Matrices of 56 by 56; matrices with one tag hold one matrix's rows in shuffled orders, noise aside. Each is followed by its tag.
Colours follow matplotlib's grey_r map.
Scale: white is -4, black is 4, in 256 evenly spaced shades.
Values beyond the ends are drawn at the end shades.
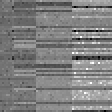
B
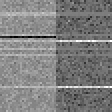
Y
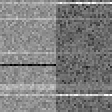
Y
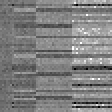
B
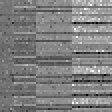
B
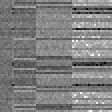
B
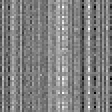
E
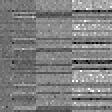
B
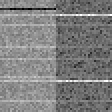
Y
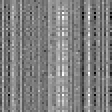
E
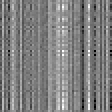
E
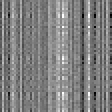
E
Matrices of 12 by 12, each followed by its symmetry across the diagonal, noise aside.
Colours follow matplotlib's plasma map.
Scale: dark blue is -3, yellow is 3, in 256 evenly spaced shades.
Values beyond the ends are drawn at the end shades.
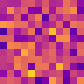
neither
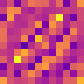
symmetric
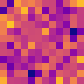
symmetric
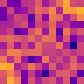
symmetric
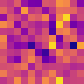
neither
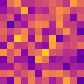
neither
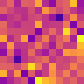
symmetric
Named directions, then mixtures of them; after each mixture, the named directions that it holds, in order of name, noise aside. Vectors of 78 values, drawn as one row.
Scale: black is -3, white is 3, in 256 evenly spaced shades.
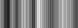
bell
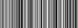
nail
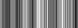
bell, nail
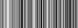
bell, nail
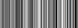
bell, nail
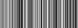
nail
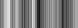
bell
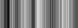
bell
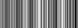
bell, nail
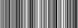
bell, nail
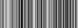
bell, nail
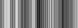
bell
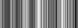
bell, nail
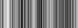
bell, nail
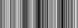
bell, nail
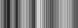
bell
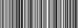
nail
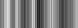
bell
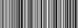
nail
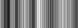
bell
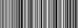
nail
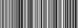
nail
